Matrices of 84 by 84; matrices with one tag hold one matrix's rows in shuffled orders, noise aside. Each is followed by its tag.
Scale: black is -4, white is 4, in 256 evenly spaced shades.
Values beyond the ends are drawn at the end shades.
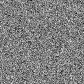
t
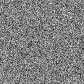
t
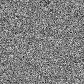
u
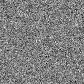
u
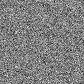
u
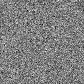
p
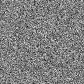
p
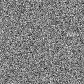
t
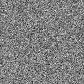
p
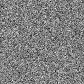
p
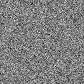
p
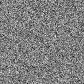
p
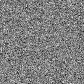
t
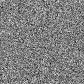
p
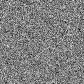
t
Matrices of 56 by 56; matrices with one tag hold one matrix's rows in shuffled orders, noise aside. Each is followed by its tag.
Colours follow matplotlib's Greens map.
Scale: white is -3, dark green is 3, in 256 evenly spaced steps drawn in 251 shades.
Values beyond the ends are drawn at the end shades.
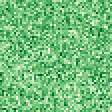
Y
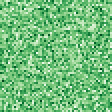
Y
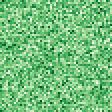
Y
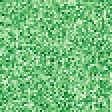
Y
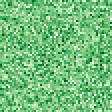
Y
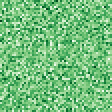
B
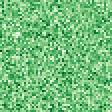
B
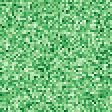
Y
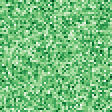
Y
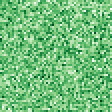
Y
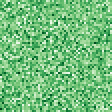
B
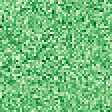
B
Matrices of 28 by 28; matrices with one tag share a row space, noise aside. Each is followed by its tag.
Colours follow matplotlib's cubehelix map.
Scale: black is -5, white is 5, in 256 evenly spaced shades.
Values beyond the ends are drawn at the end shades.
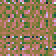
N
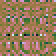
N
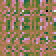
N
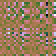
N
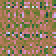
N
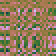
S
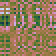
S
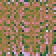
N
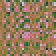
N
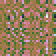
N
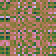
S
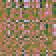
N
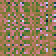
N
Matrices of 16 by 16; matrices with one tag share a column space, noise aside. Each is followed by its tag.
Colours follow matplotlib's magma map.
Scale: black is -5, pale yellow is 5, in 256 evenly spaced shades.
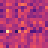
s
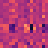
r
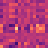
r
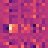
r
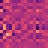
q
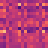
s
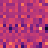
r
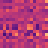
q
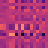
q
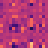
r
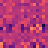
r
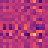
q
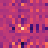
r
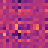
q
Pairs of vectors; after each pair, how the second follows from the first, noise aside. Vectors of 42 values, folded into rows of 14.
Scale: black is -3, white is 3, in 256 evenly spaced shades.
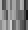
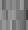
shrunk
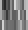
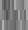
shrunk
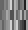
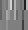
partly zeroed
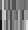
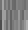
shrunk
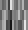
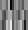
negated
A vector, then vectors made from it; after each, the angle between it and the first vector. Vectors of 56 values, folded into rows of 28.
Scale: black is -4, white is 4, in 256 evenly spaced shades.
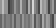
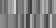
orthogonal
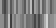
orthogonal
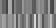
partly opposed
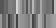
orthogonal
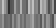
nearly parallel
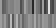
partly opposed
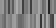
partly aligned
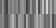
orthogonal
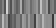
partly aligned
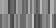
partly aligned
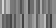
orthogonal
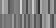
nearly parallel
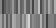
partly opposed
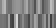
orthogonal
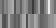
partly opposed
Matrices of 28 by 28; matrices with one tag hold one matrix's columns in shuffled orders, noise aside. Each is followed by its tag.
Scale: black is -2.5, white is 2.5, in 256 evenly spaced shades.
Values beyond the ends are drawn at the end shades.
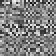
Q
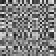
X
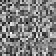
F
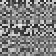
Q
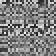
Q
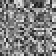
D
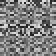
Q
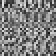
D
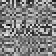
Q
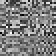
Q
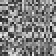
F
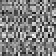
F
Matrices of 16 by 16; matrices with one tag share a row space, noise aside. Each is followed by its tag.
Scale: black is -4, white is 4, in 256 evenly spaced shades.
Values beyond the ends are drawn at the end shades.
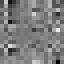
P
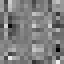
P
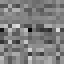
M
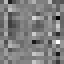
P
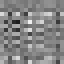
M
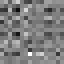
M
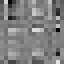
P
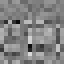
M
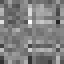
M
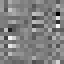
P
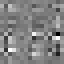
P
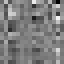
P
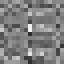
M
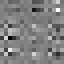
P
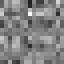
M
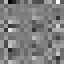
P
